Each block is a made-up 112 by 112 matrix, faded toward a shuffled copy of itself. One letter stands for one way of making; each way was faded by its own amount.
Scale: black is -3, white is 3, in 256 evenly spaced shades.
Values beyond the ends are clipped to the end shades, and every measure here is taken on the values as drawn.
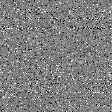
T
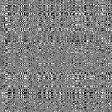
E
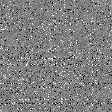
T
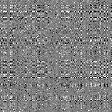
E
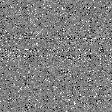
T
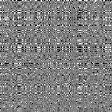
E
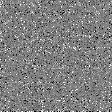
T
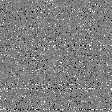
T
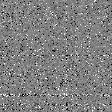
T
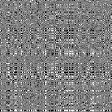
E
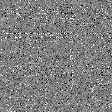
T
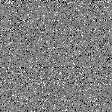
T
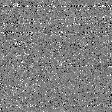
T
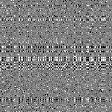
E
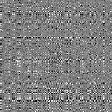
E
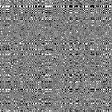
E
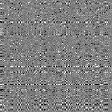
E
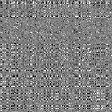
E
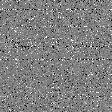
T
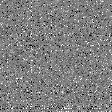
T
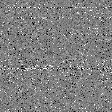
T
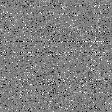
T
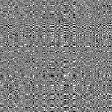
E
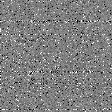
T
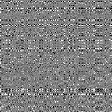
E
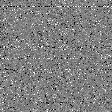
T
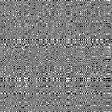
E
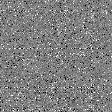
T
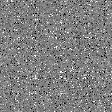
T
